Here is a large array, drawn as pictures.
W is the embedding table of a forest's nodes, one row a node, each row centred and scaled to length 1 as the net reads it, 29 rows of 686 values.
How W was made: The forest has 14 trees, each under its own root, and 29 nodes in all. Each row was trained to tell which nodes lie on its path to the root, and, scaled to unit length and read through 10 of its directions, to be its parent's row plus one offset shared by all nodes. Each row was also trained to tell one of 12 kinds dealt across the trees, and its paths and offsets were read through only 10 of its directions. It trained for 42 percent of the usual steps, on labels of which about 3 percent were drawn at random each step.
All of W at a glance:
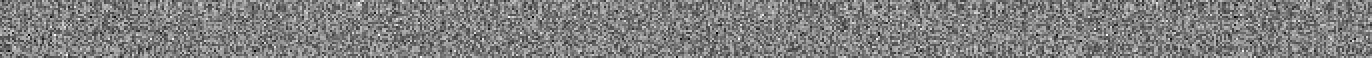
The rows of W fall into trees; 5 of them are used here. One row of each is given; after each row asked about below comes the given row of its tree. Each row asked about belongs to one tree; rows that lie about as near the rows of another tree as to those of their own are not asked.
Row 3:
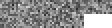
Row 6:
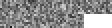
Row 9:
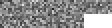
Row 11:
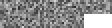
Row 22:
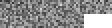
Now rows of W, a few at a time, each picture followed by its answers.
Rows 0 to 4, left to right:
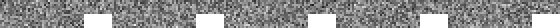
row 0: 22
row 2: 3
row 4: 3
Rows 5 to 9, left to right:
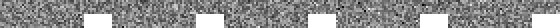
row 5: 9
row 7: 11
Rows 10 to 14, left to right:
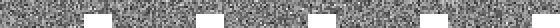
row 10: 22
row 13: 11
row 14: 11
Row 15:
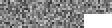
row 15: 22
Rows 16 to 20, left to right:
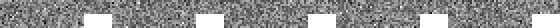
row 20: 11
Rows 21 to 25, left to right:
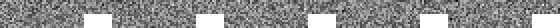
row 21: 6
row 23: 9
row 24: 9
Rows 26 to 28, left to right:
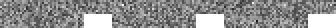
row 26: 6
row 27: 9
